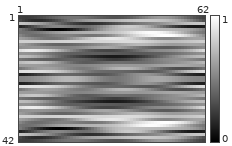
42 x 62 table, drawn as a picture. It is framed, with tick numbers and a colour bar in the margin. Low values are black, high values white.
Mirror symmetry: top to bottom. Slope: none. Grain: streaks across. Histogram: bell-shaped. Calmest part: centre.
